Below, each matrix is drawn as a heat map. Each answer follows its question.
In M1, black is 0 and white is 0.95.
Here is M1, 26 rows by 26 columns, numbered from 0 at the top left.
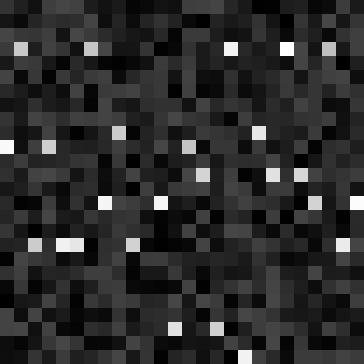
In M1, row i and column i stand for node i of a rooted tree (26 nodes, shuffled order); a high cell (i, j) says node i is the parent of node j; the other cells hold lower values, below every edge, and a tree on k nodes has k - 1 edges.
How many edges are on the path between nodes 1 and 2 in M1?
7
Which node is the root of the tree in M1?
10
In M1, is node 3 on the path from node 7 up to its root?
yes
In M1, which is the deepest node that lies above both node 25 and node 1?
3
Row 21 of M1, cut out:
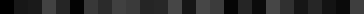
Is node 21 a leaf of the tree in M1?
yes
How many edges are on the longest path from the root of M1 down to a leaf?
8
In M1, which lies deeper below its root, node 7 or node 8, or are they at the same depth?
node 8
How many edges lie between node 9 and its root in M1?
7
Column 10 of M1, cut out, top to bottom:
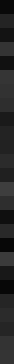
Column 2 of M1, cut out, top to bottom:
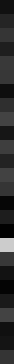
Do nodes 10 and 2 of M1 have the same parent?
no
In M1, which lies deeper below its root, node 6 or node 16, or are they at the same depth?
the same depth
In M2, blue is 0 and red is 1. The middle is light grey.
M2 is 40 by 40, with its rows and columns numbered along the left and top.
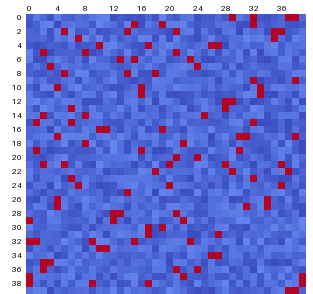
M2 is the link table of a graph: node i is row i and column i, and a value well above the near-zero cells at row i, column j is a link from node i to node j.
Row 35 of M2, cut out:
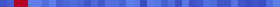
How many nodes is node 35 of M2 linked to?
2
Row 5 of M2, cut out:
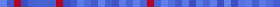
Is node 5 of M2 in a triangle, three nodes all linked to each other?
yes
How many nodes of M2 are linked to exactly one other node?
1
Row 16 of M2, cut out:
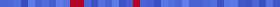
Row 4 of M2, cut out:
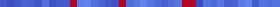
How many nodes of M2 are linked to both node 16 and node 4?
1
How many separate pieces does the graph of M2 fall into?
1
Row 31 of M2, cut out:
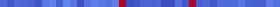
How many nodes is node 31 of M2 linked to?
2
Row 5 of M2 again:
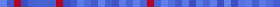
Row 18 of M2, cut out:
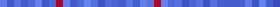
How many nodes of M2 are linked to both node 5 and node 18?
1
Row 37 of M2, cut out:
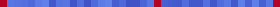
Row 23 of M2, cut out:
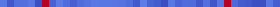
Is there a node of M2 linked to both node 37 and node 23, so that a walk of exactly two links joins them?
no
